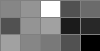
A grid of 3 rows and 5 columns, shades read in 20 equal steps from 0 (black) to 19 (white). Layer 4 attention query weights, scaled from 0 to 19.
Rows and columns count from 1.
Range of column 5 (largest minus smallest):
8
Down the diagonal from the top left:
10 11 9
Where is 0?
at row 3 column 5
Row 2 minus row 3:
-6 1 3 -4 3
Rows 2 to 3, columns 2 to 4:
11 12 2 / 10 9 6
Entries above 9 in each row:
3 2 2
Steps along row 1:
up up down up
